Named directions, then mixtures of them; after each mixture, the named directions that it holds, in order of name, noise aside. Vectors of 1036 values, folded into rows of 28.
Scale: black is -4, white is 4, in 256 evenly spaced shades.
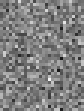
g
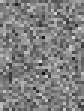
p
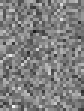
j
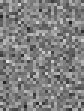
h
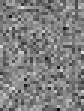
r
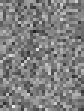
j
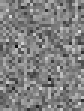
g, r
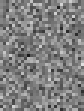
g, j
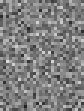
h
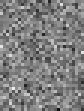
j, r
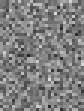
g, j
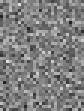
h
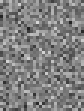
h
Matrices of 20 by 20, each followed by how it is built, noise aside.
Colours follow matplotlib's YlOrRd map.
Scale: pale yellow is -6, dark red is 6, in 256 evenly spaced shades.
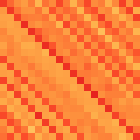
Toeplitz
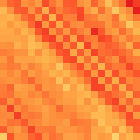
Toeplitz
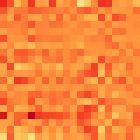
low rank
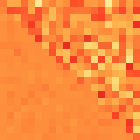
upper triangular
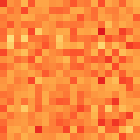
low rank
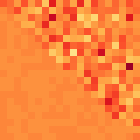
upper triangular
